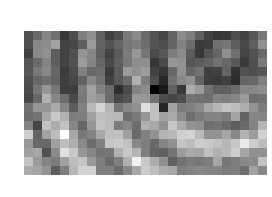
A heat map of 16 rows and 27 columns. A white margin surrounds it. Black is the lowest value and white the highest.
Seam: horizontal, 50% of the way down, the bottom part higher. Rings: centred on the top right. Average level on the scale: 50%.
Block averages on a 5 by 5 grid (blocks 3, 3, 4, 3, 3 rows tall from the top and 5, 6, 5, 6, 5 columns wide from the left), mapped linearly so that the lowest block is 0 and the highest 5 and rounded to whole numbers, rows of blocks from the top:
11111 / 11110 / 33223 / 44355 / 44534
